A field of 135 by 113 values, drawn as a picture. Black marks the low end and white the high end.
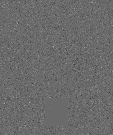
Odd patch: calmer, in the bottom middle. Slope: none. Odd rows or columns: none. Calmest part: bottom middle. Average level on the scale: 40%. Mirror symmetry: none.
